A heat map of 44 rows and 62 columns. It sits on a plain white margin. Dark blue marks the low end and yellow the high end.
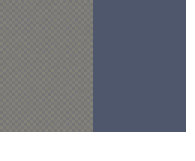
The table splits into one row of 2 panels. Panel 1,1: middling, checkered, faint in contrast. Panel 1,2: low, flat.
